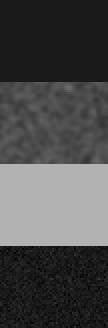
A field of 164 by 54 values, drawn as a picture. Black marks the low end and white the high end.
The table splits into 4 rows of 1 panel. Panel 1,1: very low, flat. Panel 2,1: low, blotchy, faint in contrast. Panel 3,1: high, flat. Panel 4,1: very low, fine-grained, faint in contrast.
